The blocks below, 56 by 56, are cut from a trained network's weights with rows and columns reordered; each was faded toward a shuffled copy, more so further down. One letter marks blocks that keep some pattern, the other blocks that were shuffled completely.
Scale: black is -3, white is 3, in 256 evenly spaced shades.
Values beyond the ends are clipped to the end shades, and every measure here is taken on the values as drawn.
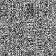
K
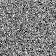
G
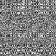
K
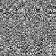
K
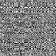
K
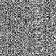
K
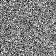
G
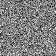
G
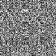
K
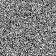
G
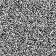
G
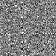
K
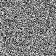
G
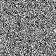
G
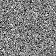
G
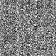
K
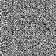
K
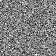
G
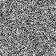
G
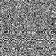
K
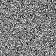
G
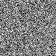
G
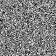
G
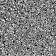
G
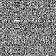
K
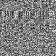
K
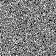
G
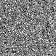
G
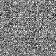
K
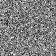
G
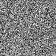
G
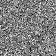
G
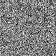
K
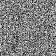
K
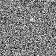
G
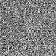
K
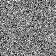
G
